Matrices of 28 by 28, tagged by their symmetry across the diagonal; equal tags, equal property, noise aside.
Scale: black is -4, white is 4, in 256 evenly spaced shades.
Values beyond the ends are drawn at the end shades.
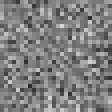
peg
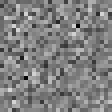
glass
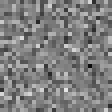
peg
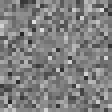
peg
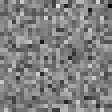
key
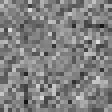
glass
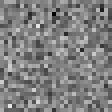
key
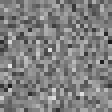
key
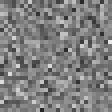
peg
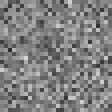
glass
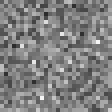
glass
